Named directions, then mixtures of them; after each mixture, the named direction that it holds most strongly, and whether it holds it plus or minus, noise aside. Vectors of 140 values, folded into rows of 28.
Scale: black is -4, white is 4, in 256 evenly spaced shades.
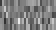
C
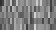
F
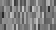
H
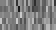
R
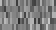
C, minus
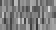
C, plus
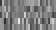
C, plus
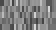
F, plus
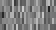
H, plus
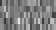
C, plus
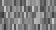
H, plus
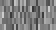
H, minus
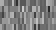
H, plus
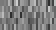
H, minus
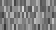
H, plus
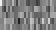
C, minus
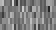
H, plus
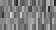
H, plus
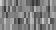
C, minus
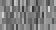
H, minus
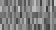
R, minus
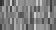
F, plus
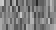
F, minus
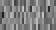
H, plus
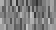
F, minus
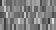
C, plus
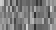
F, minus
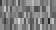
C, plus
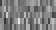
C, plus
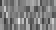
C, plus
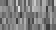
R, minus
